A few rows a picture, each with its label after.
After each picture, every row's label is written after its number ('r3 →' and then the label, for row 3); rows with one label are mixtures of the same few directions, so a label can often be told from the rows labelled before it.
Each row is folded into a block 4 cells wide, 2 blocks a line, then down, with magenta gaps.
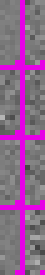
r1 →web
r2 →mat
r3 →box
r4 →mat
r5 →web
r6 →mat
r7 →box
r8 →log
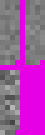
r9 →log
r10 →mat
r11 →log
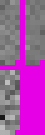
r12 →mat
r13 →box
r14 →box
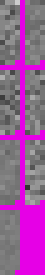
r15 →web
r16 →web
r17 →mat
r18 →log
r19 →box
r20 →box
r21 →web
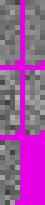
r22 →web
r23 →box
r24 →box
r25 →mat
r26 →mat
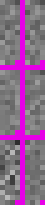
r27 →web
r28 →web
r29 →box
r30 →web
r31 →web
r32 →mat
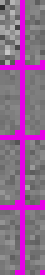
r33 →mat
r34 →log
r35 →log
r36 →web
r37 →web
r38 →box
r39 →box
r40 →box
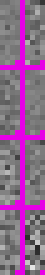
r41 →box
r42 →web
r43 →box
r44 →web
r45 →box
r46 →web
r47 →log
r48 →web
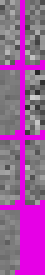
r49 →mat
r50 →web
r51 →log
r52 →log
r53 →box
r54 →mat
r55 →box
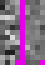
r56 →log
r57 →box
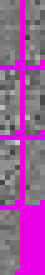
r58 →log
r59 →log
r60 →log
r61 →box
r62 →web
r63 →box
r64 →log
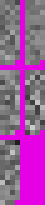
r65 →web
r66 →log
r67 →box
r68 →web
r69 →web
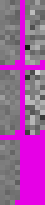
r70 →log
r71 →box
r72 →mat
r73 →mat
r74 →mat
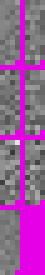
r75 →web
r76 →log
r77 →mat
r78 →log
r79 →web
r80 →log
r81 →web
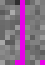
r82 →web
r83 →mat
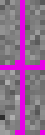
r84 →mat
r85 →web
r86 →box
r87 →web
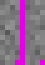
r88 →web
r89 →log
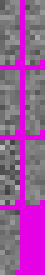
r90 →log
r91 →log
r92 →log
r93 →log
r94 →mat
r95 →log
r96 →web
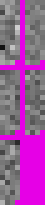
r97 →box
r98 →web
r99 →box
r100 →mat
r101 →web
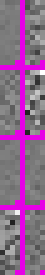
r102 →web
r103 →log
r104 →web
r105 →web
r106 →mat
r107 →box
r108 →web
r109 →mat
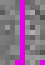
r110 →box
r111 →box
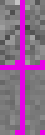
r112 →web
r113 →mat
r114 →box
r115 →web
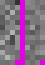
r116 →web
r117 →box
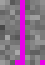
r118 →mat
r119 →log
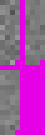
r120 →mat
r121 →box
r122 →log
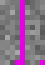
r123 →mat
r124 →box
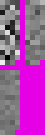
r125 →web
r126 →web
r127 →log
